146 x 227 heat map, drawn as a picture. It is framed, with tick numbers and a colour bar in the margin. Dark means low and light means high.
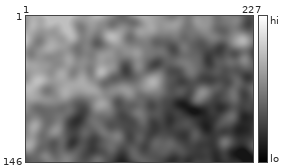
Ninth with the lowest average: bottom right. Mirror symmetry: none. Odd rows or columns: none. Slope: up to the top left. Grain: smooth.
